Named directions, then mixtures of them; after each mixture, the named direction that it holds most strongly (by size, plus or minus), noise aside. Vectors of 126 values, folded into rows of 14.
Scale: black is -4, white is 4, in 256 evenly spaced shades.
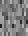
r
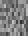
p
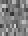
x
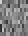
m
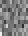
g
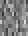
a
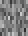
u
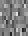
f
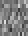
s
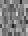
r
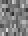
x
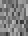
p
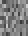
p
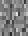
f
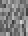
p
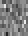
p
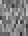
p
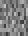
p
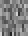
g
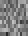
p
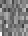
g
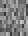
p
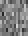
a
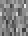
f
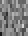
g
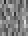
a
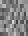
p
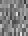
f
